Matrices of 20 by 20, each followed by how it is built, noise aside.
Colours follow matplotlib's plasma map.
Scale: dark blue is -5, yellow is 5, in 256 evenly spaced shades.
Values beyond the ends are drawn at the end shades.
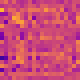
low rank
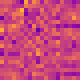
low rank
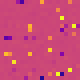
sparse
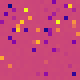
sparse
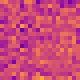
low rank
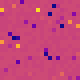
sparse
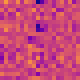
low rank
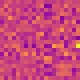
low rank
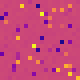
sparse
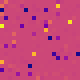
sparse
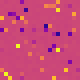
sparse
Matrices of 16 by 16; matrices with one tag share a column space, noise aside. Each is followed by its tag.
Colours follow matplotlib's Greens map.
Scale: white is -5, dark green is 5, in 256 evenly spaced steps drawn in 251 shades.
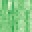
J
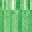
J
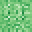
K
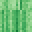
J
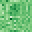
K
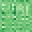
K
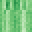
J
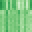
J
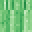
J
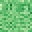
K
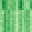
J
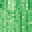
J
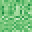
K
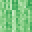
J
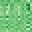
K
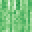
J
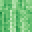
J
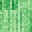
J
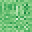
K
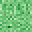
K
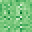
K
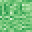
K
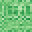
K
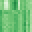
J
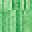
J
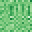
K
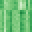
J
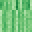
J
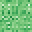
K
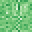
K
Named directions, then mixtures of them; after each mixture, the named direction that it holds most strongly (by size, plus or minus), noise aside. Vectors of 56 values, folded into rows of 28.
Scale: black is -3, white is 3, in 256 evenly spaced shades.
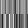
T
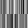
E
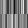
E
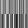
T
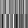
T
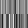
T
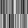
T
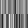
T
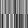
T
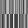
E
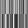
E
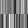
T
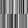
E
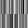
E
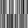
E
